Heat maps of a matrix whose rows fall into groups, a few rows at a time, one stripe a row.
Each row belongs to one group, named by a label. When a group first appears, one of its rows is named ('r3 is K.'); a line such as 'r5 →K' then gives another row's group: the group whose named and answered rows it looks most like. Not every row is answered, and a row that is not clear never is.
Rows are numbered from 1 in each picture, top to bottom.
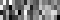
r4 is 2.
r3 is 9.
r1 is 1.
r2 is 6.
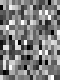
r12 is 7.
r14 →1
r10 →7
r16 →2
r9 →9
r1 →1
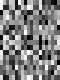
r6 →2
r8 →7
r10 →7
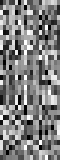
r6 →1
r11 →9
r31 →6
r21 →9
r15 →2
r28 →7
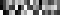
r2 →9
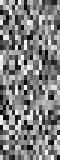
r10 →9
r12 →2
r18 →9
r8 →7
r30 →7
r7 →6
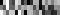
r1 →7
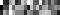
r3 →1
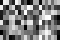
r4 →1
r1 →7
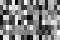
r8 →7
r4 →7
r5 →9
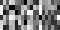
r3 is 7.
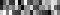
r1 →9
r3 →1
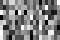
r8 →6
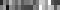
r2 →6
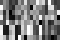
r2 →2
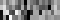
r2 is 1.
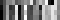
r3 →9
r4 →9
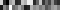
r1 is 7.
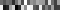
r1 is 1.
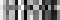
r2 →2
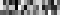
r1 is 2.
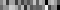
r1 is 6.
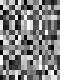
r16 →9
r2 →7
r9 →7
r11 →7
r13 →2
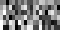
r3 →6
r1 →6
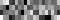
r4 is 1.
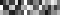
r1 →9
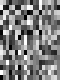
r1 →6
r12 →6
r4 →1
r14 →9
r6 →1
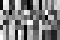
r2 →7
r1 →7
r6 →1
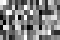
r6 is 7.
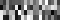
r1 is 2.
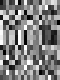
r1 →9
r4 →7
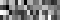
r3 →6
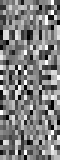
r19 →7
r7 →7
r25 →1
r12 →2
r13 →6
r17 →9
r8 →7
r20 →9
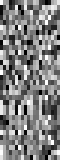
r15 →6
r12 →6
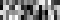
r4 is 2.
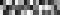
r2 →6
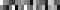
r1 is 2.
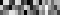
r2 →6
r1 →7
